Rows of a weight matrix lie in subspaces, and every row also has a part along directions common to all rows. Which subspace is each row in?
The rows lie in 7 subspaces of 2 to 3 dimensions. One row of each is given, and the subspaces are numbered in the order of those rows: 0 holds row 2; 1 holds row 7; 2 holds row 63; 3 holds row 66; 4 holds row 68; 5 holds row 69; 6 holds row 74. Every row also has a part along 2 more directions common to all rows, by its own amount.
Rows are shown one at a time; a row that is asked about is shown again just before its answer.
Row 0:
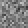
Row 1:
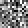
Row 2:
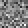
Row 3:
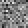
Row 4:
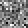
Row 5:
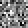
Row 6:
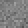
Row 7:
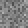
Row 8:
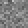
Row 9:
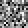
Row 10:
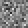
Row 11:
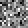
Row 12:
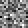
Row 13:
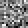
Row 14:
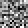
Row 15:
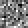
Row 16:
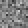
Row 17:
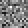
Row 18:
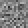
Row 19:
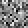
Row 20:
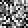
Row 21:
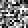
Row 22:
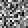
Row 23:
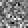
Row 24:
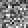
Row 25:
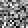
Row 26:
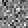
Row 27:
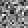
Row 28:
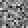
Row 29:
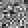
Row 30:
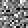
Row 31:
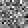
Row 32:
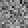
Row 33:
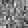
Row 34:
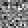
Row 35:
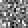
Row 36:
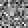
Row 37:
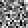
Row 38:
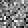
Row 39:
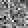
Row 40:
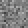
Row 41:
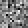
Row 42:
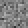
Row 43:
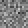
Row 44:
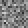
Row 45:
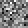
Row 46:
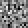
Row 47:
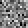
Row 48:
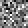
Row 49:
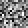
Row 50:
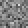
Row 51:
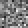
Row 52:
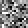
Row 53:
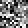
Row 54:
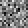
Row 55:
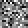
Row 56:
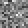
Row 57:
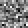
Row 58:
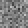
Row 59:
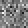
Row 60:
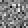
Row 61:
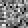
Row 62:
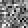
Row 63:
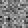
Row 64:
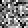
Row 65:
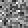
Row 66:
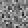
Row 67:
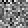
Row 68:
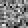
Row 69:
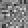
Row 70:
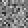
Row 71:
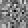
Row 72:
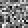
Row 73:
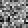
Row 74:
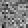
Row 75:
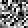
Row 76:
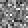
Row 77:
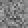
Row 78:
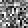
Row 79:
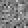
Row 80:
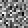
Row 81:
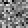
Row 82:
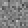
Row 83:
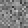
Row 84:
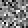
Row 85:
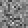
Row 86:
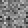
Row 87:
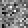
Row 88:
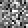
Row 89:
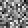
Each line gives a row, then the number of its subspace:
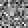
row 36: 0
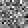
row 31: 5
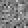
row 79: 4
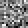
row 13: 4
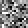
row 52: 6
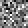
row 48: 6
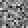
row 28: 1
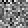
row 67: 6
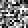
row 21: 3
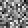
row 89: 1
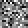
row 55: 6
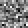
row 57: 4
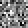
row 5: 0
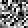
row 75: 4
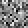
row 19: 4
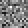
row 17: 2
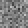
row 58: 1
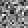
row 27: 0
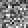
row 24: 1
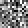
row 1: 5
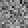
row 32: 5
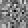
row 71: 5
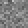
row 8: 6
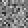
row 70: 2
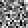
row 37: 0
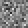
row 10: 6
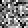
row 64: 0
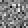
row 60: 1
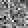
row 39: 2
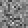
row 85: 1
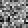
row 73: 2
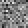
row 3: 6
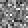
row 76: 3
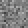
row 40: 1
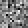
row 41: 3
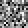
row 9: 6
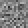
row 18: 4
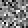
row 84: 3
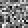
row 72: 2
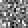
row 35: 5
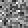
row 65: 3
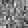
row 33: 2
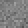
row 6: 2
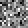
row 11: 0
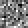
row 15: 4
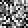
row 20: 2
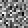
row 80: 3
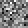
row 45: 6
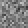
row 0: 0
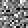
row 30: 0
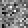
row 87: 6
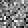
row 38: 2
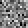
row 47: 0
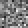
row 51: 4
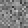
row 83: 5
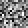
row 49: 3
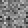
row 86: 2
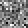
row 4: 5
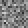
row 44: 5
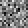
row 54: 0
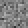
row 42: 4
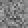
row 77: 1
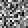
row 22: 3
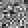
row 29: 0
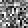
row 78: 5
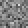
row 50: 1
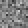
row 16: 3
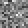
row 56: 6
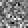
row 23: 1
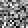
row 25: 3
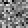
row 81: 6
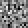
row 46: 3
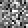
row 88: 5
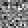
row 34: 5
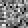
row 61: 4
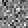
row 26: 0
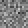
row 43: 1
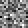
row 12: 2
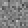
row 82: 5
